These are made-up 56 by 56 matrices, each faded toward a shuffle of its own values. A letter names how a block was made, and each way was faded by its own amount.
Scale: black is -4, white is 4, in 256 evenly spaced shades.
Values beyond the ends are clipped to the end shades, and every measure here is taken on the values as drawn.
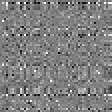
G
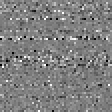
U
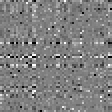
G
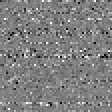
U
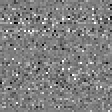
U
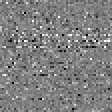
U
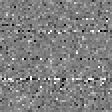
U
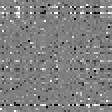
G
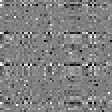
G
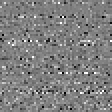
U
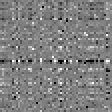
G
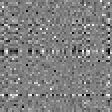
G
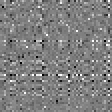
G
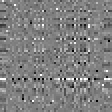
G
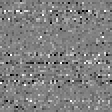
U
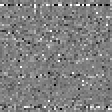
U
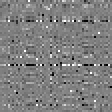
G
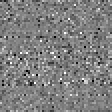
U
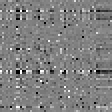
G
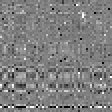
G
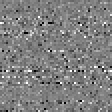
U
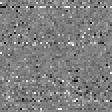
U
